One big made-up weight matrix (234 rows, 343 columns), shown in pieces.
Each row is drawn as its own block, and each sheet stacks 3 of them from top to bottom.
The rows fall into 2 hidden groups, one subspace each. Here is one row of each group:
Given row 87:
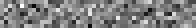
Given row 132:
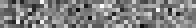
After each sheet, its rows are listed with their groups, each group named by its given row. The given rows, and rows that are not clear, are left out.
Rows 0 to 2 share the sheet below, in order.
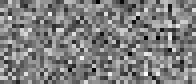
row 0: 132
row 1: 132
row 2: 132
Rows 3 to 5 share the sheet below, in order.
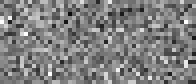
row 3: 132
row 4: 132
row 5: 132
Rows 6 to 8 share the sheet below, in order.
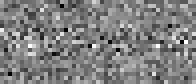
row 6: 132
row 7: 132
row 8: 132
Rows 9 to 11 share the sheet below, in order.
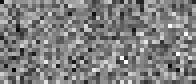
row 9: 132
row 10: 87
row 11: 132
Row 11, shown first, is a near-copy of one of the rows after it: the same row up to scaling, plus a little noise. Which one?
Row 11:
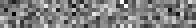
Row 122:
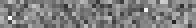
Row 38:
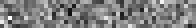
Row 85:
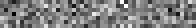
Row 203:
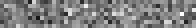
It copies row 85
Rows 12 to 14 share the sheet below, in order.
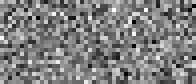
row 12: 132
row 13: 87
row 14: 87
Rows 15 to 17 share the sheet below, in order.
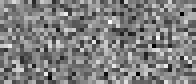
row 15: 132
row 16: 132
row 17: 132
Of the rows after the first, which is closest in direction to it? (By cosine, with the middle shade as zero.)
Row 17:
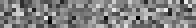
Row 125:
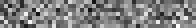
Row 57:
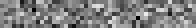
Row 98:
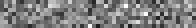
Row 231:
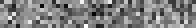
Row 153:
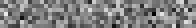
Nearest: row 57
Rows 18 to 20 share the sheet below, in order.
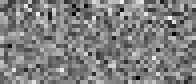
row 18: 132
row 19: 87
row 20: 87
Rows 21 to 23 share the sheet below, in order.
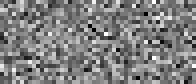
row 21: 87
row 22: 87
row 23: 87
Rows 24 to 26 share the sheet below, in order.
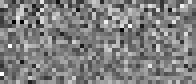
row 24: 132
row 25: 132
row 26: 87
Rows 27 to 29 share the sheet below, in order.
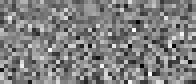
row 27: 87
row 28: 132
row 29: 132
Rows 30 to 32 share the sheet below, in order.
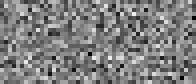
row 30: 87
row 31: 87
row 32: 132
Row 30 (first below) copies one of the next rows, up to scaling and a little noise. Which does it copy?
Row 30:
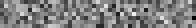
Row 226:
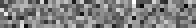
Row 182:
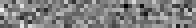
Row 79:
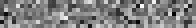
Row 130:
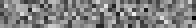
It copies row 130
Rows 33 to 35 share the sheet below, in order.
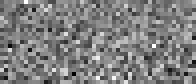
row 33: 87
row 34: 132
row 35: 132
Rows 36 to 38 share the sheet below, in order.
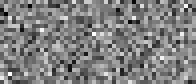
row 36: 87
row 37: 132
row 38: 132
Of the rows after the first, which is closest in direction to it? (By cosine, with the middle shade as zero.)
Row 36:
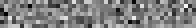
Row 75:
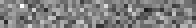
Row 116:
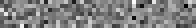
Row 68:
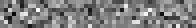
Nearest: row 75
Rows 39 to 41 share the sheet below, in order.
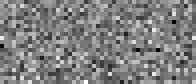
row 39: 87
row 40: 87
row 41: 132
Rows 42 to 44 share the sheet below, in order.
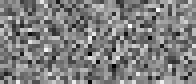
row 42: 132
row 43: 87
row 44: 87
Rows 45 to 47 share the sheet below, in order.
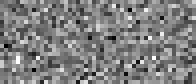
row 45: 87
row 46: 87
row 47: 87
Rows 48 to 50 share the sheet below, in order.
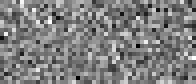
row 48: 132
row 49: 87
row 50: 87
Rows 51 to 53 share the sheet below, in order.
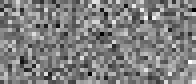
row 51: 132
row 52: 132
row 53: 132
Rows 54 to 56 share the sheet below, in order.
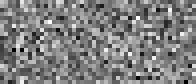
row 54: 132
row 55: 132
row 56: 87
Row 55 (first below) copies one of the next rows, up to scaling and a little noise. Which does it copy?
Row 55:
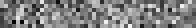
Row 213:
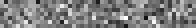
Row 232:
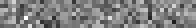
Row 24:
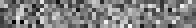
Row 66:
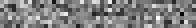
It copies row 24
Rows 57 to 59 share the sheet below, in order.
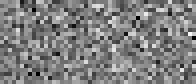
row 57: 132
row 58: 132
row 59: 132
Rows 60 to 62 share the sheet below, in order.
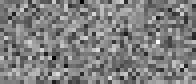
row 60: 132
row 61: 132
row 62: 132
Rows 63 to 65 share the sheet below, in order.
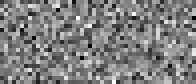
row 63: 87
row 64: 132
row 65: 132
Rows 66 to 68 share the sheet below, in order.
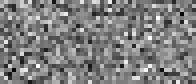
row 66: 132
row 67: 87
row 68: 87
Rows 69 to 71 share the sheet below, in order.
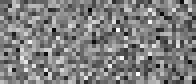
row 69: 87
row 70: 132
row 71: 132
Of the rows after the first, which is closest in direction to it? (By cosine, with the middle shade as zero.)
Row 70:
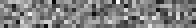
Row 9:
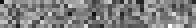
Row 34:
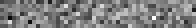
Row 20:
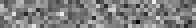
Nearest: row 9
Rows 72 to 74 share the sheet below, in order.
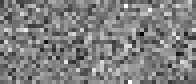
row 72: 87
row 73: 87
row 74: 132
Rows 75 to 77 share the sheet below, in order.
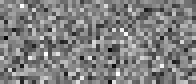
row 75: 87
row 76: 132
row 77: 87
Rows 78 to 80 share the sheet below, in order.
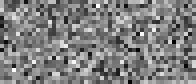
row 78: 87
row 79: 87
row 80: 132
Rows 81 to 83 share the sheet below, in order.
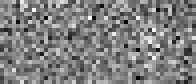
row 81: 132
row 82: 87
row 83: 87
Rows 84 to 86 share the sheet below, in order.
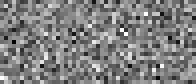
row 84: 87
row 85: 132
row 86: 132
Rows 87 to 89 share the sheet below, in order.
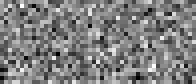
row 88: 132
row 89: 87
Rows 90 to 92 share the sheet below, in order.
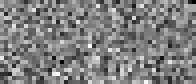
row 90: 87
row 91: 132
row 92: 132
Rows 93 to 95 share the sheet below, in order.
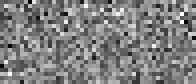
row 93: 132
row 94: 132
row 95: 87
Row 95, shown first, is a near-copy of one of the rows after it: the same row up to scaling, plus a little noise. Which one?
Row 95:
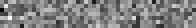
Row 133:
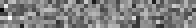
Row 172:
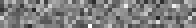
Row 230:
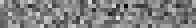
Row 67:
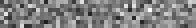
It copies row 133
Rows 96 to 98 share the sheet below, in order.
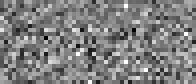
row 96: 87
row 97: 87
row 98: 87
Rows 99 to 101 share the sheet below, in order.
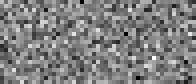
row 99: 87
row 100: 132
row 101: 87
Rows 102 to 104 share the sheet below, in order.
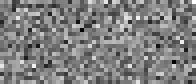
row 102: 87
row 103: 132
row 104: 87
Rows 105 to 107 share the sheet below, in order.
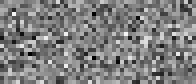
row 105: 132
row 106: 87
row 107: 87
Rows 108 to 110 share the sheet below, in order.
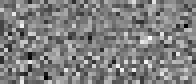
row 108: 87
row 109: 87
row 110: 87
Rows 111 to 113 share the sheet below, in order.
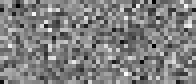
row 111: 87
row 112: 132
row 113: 87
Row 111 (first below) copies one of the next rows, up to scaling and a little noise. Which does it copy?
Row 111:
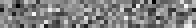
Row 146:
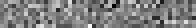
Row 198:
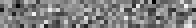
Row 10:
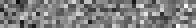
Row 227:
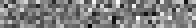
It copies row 198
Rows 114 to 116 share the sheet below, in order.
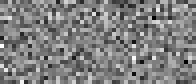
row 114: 132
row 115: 87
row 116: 87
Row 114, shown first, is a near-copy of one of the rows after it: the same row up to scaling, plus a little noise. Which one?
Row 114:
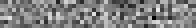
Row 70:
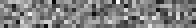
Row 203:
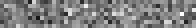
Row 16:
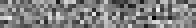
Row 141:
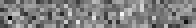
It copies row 16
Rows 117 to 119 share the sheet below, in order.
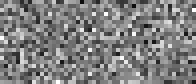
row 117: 132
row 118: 87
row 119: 132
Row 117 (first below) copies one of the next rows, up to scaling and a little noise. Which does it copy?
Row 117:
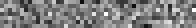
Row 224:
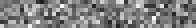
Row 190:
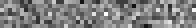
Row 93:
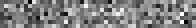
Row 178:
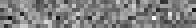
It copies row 190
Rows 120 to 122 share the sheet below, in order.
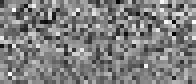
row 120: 132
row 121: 87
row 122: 132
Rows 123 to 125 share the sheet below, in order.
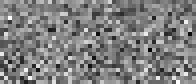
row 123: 132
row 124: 87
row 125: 87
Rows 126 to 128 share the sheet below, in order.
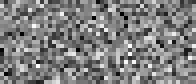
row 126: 87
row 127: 87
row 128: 87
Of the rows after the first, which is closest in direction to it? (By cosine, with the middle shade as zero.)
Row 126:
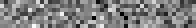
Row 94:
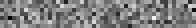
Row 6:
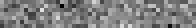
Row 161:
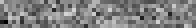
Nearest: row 6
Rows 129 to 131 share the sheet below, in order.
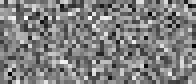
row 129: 132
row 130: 87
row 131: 132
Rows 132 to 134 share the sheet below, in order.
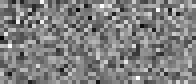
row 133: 87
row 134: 87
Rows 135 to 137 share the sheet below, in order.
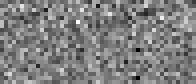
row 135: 87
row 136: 87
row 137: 87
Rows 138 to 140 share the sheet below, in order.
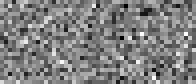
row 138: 87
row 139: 87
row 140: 132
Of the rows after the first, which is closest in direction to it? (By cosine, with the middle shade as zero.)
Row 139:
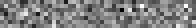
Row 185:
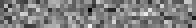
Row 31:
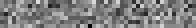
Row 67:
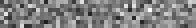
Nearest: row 185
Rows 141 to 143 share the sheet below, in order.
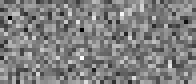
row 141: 132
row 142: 87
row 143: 132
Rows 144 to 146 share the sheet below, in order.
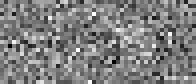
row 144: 132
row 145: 132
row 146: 87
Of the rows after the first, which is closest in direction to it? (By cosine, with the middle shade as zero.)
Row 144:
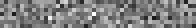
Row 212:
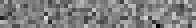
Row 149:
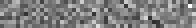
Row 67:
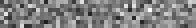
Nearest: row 67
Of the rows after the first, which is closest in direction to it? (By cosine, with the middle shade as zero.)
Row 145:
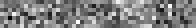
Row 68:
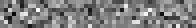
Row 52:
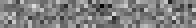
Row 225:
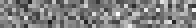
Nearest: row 52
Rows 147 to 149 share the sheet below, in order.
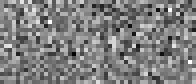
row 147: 132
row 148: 87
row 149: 132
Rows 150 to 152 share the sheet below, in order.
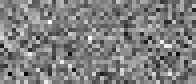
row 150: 132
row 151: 87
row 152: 132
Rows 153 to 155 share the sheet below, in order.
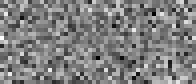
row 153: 87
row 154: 87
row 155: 132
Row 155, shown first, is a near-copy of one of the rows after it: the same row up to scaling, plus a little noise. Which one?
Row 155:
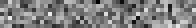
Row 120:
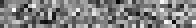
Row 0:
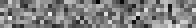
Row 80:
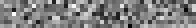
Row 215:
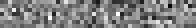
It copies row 0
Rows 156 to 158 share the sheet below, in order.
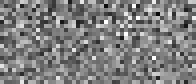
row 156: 87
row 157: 87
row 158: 87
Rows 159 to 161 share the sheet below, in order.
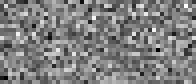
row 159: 87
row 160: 87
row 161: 132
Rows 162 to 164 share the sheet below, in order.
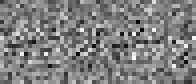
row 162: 87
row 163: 87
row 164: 87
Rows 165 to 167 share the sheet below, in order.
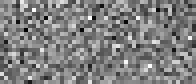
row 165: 132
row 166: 87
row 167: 87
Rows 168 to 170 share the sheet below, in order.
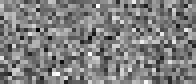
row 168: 87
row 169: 87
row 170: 132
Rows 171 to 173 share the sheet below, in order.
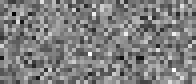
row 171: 132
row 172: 87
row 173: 132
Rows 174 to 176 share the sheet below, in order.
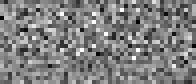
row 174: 87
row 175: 87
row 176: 87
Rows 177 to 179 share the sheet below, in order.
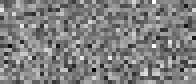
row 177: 87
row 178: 132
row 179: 132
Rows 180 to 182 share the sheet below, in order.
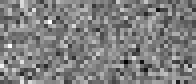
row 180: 132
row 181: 87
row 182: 87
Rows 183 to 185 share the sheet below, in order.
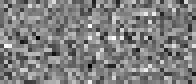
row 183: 87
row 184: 87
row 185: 87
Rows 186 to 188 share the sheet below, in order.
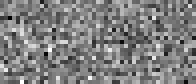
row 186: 132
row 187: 132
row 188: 87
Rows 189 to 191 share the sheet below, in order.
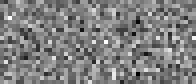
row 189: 87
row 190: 132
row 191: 87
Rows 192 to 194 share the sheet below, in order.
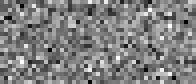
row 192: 87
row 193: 132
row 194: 87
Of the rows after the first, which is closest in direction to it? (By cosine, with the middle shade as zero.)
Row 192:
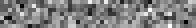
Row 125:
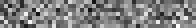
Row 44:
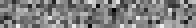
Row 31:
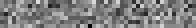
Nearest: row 44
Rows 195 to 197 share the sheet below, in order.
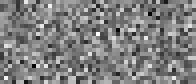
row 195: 87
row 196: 87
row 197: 87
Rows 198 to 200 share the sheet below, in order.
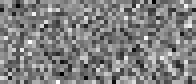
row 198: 87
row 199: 132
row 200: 132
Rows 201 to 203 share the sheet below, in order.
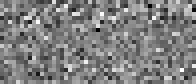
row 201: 132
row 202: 87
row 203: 132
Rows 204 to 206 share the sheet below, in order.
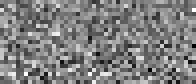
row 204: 132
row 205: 87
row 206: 132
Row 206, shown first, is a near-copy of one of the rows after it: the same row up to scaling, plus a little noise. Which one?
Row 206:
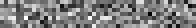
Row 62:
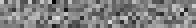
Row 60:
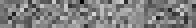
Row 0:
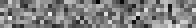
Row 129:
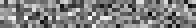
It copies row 129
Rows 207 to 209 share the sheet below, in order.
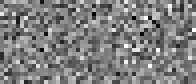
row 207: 132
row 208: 87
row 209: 87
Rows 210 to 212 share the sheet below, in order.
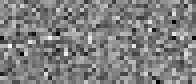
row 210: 87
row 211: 87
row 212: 132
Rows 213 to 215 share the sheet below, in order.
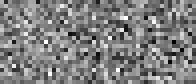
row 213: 132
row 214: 132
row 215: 132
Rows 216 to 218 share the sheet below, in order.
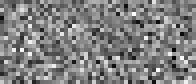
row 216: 87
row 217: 132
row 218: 87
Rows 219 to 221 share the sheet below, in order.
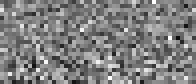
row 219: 87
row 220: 132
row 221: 132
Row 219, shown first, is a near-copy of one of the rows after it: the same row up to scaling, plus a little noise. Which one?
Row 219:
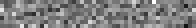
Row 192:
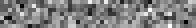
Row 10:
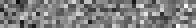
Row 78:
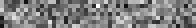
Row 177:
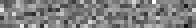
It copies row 177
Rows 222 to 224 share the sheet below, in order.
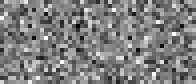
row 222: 87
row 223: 87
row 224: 132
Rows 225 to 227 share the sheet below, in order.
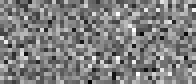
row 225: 132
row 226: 87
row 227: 87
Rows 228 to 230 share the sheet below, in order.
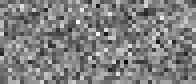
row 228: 87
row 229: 87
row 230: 87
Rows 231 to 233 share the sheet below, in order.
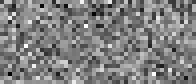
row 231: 132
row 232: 132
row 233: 132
